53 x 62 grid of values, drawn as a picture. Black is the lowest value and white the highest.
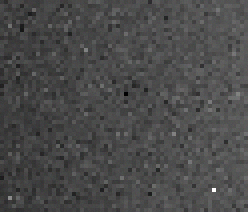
On average the colour sits 30% of the way up the scale. No row or column stands out. There are no regular stripes. The grain is fine, like static. Values rise toward the right.
